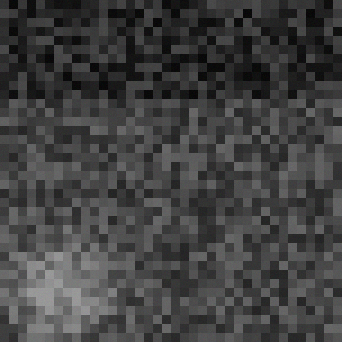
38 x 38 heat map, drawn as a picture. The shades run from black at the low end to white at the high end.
Mirror symmetry: none. Seam: horizontal, 30% of the way down, the bottom part higher. Bumps: one, in the bottom left. Ninth with the highest average: bottom left.
